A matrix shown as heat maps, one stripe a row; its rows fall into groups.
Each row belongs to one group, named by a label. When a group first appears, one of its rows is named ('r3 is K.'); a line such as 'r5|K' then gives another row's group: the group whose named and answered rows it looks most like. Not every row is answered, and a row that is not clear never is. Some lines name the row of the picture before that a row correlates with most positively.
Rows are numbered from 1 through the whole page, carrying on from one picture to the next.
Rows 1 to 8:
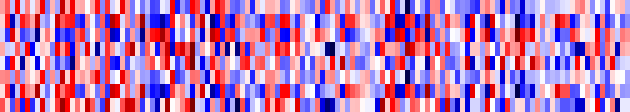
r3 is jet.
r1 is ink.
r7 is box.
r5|jet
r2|box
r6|ink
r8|ink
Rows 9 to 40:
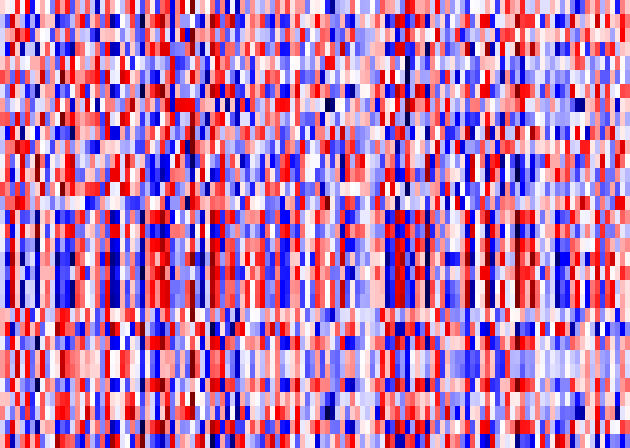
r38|ink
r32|box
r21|box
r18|jet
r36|jet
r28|jet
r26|jet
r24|jet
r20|box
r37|ink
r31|ink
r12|jet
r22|ink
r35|ink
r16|ink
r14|ink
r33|jet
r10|jet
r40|box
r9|ink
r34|ink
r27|jet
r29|jet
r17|ink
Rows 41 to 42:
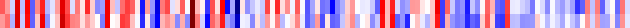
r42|ink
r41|ink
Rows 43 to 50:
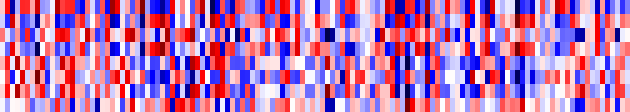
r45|ink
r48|box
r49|ink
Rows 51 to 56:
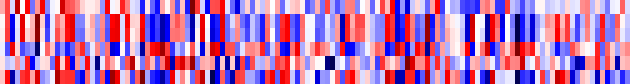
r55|ink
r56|box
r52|box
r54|jet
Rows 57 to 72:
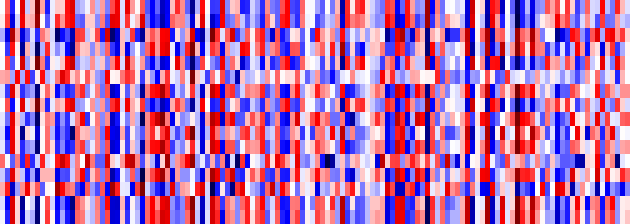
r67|jet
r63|jet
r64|box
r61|box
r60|jet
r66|jet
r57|box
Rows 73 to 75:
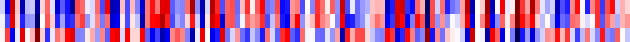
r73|jet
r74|jet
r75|box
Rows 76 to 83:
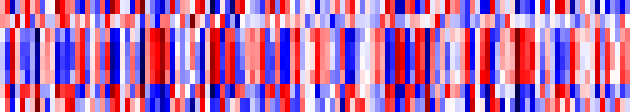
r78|jet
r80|jet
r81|jet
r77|ink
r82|box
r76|box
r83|box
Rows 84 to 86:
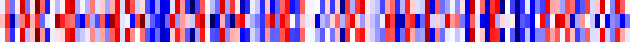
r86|box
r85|box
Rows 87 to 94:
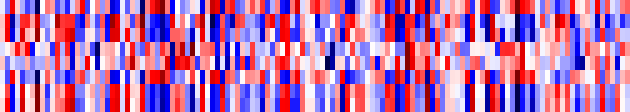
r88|box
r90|ink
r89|box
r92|jet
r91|ink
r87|jet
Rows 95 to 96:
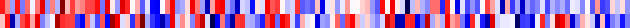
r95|ink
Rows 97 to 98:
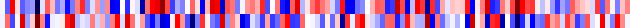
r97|jet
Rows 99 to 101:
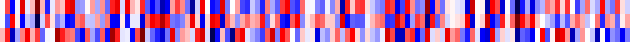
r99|box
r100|jet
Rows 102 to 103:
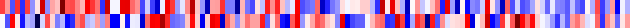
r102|ink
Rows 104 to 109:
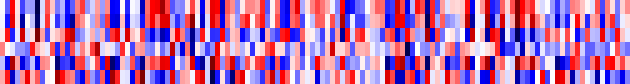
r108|jet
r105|jet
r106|box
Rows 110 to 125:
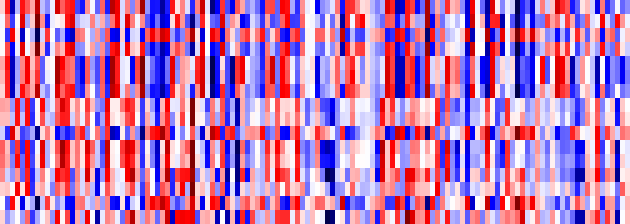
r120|ink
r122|ink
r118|ink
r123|ink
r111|box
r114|box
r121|ink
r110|box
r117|ink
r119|jet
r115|box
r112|jet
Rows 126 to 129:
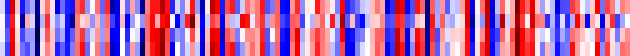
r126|jet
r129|jet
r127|jet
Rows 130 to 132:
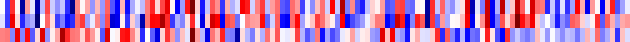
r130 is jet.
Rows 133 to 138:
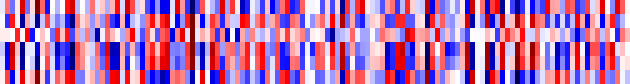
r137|jet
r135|ink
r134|jet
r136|jet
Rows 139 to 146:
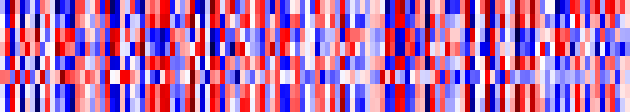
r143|jet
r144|ink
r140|jet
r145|jet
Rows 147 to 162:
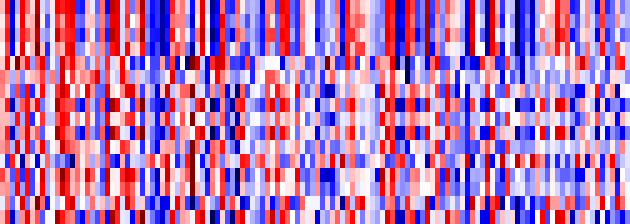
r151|ink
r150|box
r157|ink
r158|jet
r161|box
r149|box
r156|box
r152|ink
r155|ink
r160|ink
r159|ink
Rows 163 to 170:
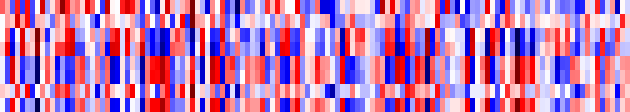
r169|ink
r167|jet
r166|box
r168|jet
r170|jet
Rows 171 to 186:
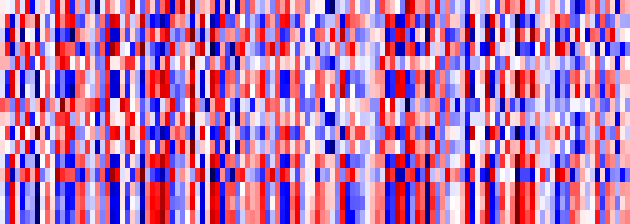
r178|ink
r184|jet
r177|jet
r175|ink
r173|jet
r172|box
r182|jet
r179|ink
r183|box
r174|box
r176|jet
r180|box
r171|ink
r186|jet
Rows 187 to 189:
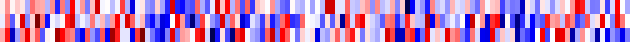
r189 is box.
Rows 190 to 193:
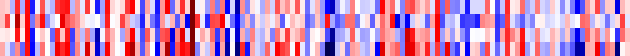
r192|ink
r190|ink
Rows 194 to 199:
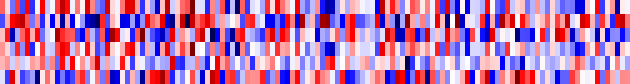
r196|box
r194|ink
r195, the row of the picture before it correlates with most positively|192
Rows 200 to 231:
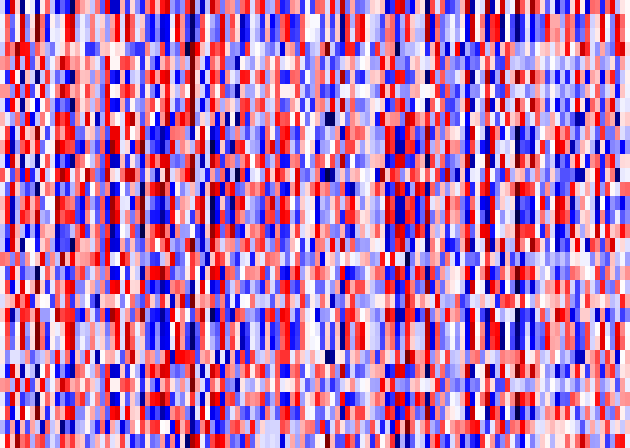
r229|box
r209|box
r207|jet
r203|ink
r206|ink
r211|jet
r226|jet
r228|jet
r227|ink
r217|jet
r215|box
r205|jet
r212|ink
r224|box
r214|box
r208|ink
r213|jet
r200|jet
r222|box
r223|box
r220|box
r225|ink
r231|ink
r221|ink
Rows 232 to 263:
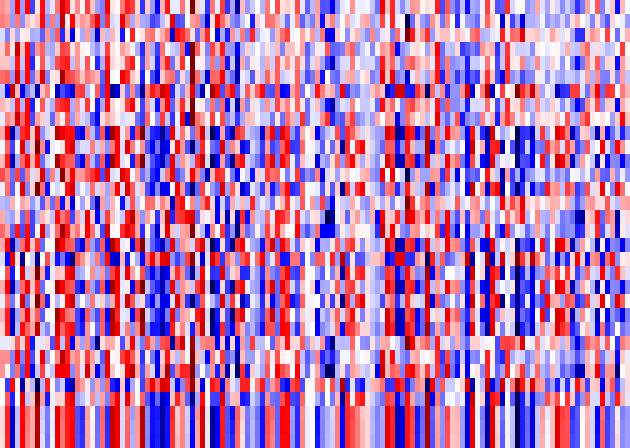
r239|ink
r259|jet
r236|ink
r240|ink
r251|box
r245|box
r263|box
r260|box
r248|ink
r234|ink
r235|ink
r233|ink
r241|box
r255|box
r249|box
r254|box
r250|jet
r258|ink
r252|box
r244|ink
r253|box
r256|ink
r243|box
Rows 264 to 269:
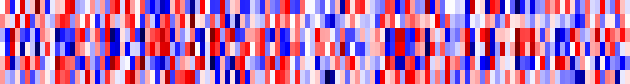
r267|jet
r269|ink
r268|box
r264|box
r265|ink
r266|jet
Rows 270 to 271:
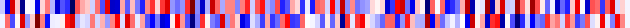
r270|jet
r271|box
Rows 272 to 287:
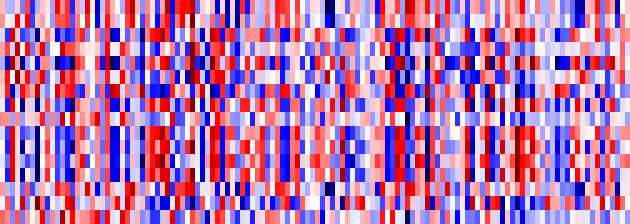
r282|jet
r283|jet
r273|ink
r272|ink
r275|ink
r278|box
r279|jet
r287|ink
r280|ink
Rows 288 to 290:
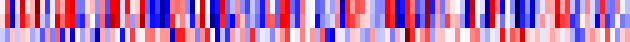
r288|box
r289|box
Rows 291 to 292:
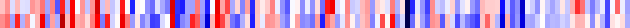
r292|ink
